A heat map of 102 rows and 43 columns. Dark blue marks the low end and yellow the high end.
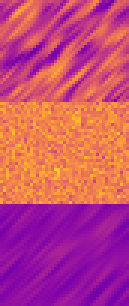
It is made of 3 by 1 panels. Panel 1,1: middling, slanting up to the right, strong in contrast. Panel 2,1: high, fine-grained. Panel 3,1: low, slanting up to the right, faint in contrast.
